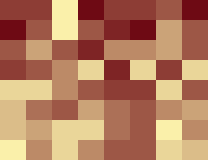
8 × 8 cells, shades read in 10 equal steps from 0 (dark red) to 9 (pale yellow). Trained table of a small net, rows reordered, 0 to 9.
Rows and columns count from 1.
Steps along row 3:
up down down up same up down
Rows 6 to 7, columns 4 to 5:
6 4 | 8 4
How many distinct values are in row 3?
4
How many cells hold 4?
3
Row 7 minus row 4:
5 3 3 0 3 -5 7 -3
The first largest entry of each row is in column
3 3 2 4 1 1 7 1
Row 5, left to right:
8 8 5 3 2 2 8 3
